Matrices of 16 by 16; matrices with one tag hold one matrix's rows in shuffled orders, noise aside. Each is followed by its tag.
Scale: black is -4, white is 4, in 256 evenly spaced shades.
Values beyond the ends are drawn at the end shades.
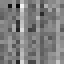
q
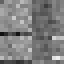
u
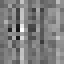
q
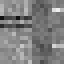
u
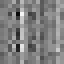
q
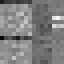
u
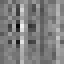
q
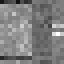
u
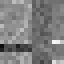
u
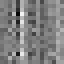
q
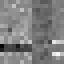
u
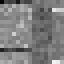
u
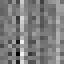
q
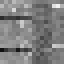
u
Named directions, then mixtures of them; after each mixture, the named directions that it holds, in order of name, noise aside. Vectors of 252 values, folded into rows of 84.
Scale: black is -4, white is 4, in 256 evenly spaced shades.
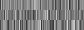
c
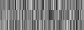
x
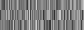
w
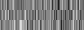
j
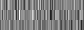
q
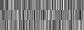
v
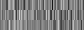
j, q, v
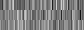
j, v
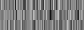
q, x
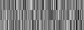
x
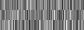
v, w, x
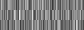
c, q, x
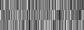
v, w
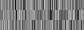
q, x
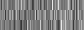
j, q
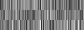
c, q, v
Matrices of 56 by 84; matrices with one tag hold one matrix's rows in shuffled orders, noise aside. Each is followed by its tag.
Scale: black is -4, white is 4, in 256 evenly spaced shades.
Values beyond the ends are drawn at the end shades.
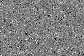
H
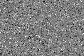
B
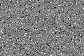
H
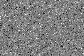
B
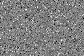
H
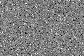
H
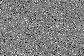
H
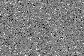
B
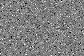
H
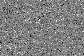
B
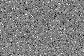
H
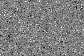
B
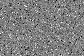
H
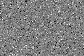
H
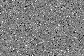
H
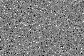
B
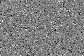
H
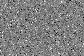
H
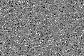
B
